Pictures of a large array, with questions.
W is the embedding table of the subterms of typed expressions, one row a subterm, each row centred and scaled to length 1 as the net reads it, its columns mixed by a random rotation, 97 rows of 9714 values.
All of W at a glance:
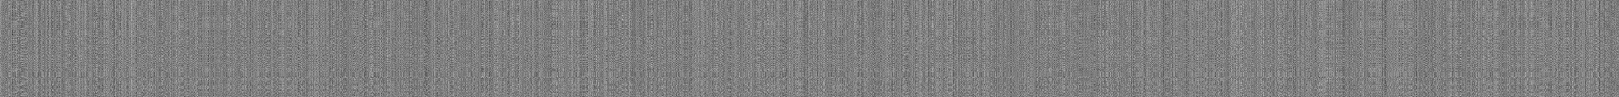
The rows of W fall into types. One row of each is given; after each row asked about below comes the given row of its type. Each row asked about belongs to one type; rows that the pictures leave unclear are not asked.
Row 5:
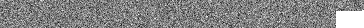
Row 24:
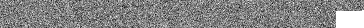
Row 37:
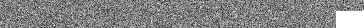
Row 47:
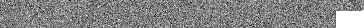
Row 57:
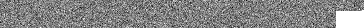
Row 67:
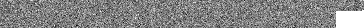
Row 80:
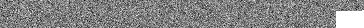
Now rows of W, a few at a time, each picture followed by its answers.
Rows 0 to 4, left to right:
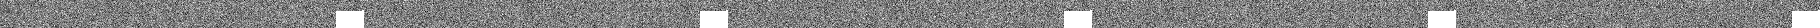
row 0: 67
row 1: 5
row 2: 5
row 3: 24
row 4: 24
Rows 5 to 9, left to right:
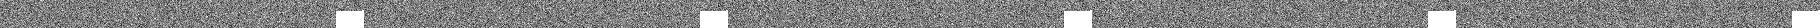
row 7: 47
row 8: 80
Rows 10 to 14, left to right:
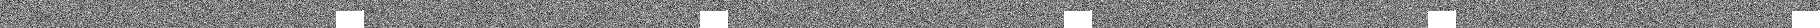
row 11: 67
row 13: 67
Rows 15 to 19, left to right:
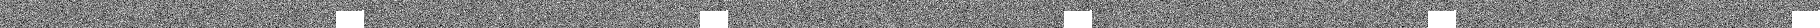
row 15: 24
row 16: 67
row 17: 24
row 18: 47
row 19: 24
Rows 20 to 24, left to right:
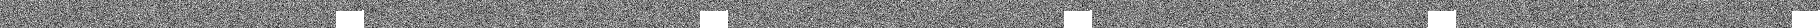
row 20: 24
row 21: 37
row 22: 57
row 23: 24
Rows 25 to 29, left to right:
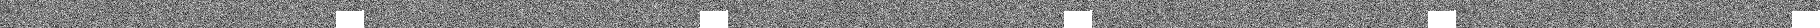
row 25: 67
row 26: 80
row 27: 67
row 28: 24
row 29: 67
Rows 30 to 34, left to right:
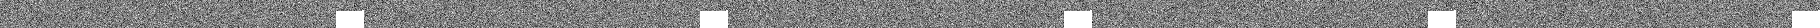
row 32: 47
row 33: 57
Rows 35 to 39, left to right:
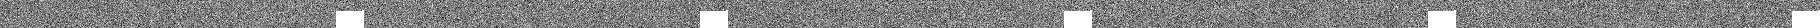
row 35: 5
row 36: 24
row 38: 80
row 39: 80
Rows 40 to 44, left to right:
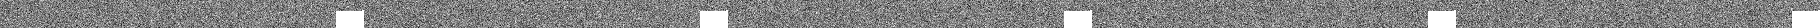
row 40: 5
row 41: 37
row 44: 47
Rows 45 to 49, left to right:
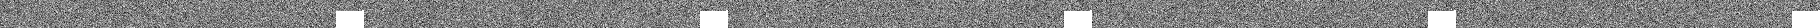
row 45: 57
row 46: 5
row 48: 57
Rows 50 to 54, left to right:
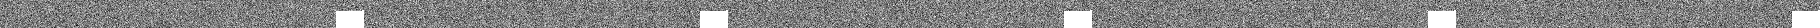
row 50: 80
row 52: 5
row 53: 37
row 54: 47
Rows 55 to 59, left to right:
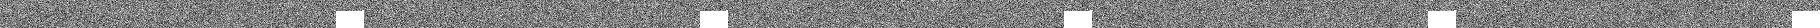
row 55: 80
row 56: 80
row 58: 37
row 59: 80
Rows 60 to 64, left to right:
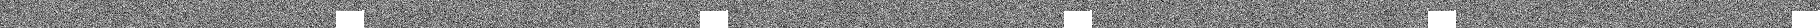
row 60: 57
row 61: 80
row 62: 67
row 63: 47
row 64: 57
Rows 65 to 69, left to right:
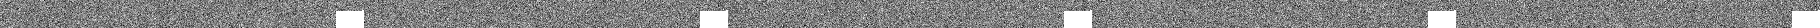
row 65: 5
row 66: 57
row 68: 80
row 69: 24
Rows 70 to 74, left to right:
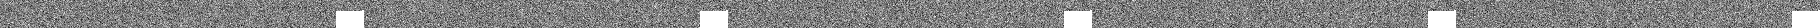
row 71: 80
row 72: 5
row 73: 5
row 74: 5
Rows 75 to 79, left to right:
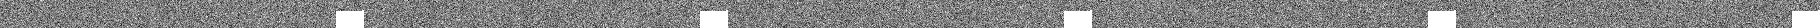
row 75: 5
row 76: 5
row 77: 67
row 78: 80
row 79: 47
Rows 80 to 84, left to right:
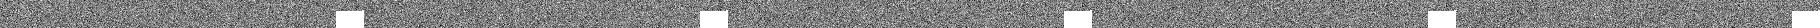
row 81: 67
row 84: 24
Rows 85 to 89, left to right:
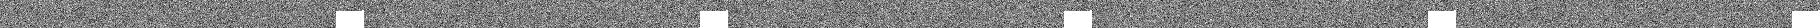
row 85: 57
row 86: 67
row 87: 67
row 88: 47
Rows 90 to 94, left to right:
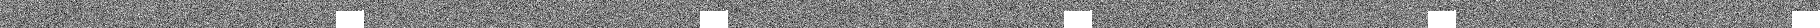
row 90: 24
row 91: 57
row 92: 37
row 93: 67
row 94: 5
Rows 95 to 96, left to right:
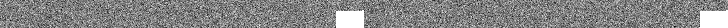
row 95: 37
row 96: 47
